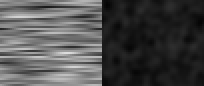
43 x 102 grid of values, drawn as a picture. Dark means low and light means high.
It is made of 1 by 2 panels. Panel 1,1: middling, streaked across, strong in contrast. Panel 1,2: very low, blotchy, faint in contrast.
